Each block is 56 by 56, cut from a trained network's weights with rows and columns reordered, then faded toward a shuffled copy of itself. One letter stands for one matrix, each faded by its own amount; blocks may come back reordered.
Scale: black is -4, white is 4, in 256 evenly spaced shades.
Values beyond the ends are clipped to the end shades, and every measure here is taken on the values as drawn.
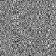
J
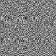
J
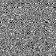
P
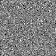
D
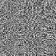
J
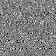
P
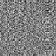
J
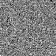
D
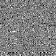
P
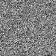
D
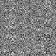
J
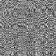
J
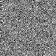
D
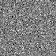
D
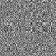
J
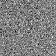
D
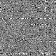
P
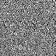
D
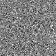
D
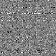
P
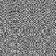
J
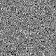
D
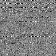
P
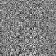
J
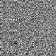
J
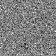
D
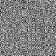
J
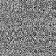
J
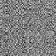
J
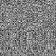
J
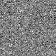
D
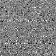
P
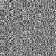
J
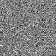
D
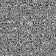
P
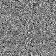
D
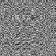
J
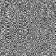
J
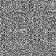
J
